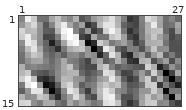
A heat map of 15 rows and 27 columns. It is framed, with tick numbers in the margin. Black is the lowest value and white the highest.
Upright stripes repeat 4 times across the table. The ninth with the highest average is the top left. No single row or column stands out from its neighbours.
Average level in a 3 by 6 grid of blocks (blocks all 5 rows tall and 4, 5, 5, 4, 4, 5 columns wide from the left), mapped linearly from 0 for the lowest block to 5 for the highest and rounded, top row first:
5 3 1 5 0 2 | 3 1 0 2 0 1 | 5 1 2 5 1 0
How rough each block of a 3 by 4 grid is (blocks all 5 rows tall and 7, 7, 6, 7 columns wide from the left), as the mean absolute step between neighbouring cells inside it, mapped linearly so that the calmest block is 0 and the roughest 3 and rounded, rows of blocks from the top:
1 3 1 0 / 0 1 2 3 / 2 1 0 3
